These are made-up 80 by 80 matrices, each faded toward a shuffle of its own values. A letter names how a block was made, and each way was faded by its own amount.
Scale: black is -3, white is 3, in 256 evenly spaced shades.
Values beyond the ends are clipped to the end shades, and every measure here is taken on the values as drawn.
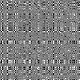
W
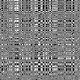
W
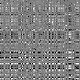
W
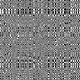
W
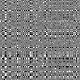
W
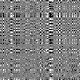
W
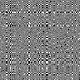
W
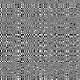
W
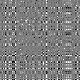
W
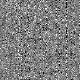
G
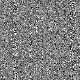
G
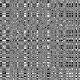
W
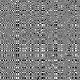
W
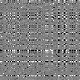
W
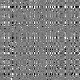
W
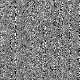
G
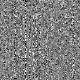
G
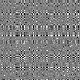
W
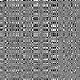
W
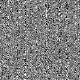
G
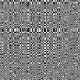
W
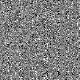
G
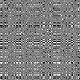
W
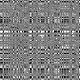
W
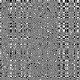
W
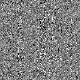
G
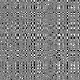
W
